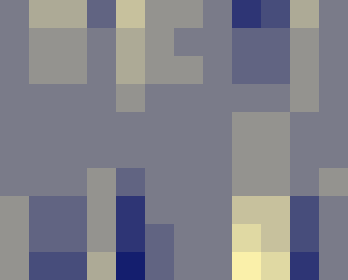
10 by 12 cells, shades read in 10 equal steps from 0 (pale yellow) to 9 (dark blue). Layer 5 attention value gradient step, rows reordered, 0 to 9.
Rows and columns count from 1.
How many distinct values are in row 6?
2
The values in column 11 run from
3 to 8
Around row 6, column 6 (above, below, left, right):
5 5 5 5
